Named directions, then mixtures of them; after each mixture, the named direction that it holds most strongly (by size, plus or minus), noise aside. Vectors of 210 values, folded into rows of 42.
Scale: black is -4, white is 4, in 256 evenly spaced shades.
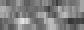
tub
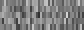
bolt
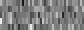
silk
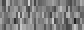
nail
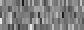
silk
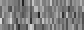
silk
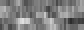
tub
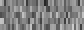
bolt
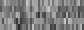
bolt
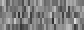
nail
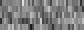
silk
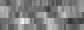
tub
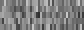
bolt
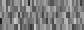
nail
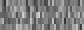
bolt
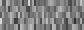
nail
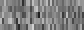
bolt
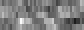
tub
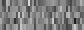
nail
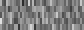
silk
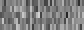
bolt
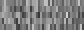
bolt
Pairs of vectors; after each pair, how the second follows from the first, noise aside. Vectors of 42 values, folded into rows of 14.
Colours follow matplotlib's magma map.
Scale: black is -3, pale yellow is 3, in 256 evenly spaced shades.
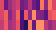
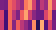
shuffled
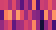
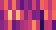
copied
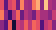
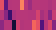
partly zeroed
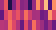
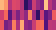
shuffled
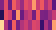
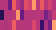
partly zeroed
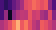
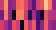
shuffled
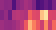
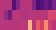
partly zeroed
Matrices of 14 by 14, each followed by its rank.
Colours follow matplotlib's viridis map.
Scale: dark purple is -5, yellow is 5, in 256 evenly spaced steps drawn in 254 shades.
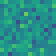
full rank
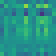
two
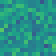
full rank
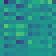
two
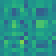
two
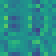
two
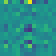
two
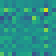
two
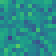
full rank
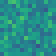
full rank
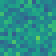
full rank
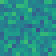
full rank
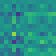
two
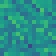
full rank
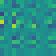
two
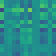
two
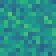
full rank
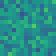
full rank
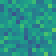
full rank
